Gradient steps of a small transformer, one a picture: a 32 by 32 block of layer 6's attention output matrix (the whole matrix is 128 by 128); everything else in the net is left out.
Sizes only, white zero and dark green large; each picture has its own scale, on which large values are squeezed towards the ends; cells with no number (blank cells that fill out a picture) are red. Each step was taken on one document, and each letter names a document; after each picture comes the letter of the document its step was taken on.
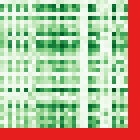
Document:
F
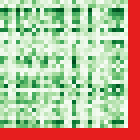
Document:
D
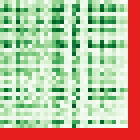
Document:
D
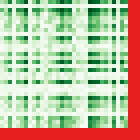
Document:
F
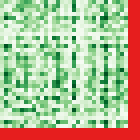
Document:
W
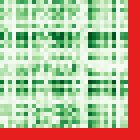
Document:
F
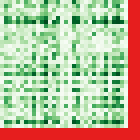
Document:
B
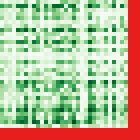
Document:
F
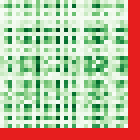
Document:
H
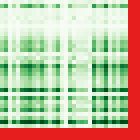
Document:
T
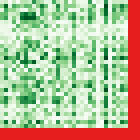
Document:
W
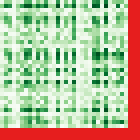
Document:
W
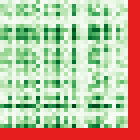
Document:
H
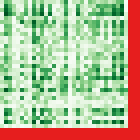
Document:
B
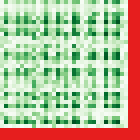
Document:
B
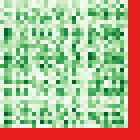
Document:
B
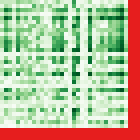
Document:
D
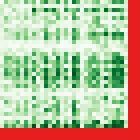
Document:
B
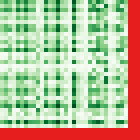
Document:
H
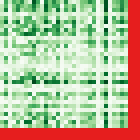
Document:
W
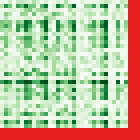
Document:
W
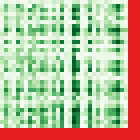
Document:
D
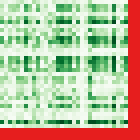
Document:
F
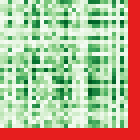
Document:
F
